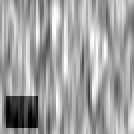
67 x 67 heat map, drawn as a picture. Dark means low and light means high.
Mirror symmetry: none. Ninth with the lowest average: bottom left. Grain: streaks running down. Odd patch: lower, in the bottom left. Average level on the scale: 60%.
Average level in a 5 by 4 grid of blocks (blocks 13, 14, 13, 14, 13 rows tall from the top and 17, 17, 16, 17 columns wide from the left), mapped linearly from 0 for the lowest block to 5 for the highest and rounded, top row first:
4554
5454
4454
3444
0345
